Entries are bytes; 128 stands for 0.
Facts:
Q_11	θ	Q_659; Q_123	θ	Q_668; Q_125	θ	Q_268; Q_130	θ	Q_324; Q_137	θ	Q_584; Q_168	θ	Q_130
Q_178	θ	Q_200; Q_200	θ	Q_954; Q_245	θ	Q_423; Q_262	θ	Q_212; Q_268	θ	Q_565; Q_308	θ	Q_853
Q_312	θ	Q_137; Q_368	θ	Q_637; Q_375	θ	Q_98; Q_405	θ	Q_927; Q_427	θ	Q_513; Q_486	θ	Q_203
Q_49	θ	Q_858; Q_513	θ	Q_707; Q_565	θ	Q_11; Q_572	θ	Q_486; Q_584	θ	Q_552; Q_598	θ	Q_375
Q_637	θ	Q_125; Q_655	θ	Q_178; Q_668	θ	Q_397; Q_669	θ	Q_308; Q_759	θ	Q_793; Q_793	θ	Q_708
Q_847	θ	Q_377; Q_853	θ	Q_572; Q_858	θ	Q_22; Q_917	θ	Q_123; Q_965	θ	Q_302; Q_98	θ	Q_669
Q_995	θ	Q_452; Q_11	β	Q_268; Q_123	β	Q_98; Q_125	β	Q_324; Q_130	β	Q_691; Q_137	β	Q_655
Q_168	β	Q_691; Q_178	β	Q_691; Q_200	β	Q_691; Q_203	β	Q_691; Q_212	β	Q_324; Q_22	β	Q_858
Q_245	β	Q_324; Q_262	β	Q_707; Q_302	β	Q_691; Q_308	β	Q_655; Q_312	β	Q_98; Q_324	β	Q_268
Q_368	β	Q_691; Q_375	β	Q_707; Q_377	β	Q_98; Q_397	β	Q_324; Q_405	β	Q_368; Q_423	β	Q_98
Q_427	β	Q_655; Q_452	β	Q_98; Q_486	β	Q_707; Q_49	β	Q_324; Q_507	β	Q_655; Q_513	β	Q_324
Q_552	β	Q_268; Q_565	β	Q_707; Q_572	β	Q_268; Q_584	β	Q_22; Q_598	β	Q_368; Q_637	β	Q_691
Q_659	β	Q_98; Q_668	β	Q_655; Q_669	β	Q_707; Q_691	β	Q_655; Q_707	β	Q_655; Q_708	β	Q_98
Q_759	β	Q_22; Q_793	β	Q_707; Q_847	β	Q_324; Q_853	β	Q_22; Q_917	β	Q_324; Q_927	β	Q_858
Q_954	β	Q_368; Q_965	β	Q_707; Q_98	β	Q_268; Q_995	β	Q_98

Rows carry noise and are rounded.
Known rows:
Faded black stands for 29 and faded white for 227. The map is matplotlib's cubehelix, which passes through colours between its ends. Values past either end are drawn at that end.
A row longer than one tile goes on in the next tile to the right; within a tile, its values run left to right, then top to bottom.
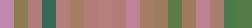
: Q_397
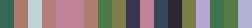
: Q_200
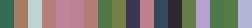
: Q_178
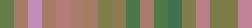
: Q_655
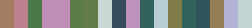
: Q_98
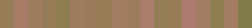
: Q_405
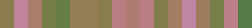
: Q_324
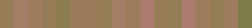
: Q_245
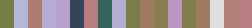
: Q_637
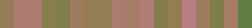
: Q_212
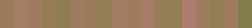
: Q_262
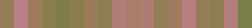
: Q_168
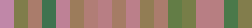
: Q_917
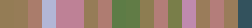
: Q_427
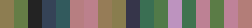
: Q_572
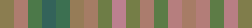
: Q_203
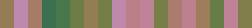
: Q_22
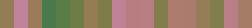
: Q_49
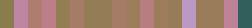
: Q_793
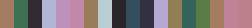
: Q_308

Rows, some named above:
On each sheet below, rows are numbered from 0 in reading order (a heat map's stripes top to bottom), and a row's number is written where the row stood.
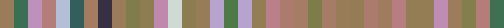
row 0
Q_268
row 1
Q_708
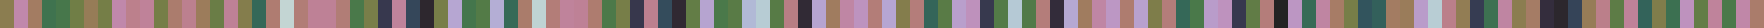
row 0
Q_22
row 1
Q_200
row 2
Q_178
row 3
Q_668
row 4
Q_123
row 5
Q_11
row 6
Q_486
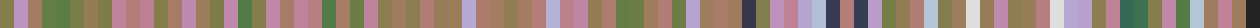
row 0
Q_130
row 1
Q_368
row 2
Q_707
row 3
Q_125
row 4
Q_513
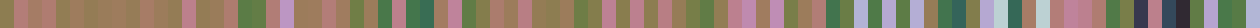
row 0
Q_759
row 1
Q_954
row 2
Q_598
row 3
Q_375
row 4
Q_178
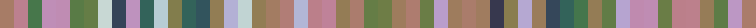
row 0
Q_98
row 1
Q_707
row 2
Q_858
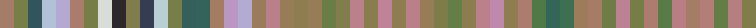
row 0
Q_669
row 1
Q_598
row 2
Q_203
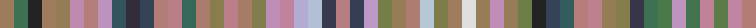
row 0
Q_853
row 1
Q_125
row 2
Q_572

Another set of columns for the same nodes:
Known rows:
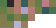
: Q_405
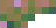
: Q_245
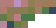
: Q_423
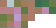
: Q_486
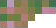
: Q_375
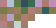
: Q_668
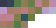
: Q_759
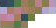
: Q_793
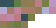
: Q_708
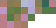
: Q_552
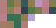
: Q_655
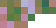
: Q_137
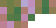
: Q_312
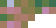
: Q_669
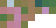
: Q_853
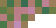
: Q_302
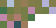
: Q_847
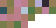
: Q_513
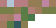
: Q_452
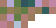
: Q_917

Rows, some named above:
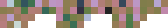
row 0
Q_397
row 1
Q_954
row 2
Q_368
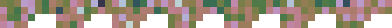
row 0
Q_312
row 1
Q_427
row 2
Q_397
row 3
Q_203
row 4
Q_598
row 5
Q_308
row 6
Q_659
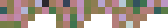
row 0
Q_707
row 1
Q_368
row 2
Q_397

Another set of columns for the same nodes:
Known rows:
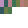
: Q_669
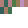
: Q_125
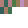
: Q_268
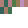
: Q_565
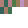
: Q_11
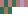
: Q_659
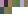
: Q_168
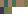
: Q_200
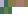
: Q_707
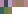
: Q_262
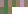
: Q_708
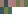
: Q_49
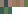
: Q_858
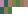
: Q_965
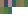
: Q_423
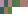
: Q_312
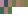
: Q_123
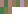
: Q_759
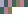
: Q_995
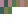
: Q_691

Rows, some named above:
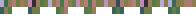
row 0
Q_427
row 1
Q_130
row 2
Q_759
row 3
Q_793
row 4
Q_22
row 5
Q_130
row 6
Q_707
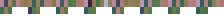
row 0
Q_397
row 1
Q_954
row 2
Q_312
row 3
Q_324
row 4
Q_917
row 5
Q_598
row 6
Q_552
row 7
Q_203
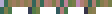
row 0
Q_513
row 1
Q_954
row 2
Q_368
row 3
Q_655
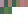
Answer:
Q_552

